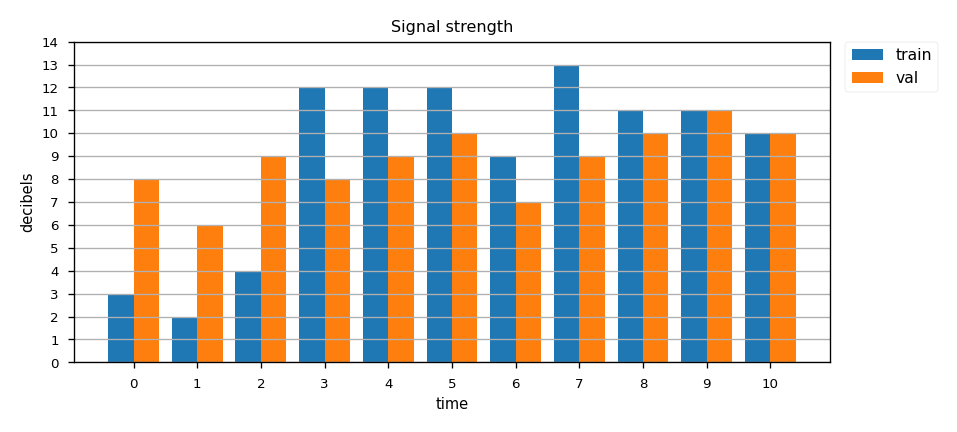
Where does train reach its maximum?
7
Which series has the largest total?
train
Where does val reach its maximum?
9
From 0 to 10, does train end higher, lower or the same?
higher
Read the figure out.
Title: Signal strength
x-axis: time, ticks 0 1 2 3 4 5 6 7 8 9 10
y-axis: decibels, ticks 0 1 2 3 4 5 6 7 8 9 10 11 12 13 14
Legend: train, val
Values:
train: 3 2 4 12 12 12 9 13 11 11 10
val: 8 6 9 8 9 10 7 9 10 11 10
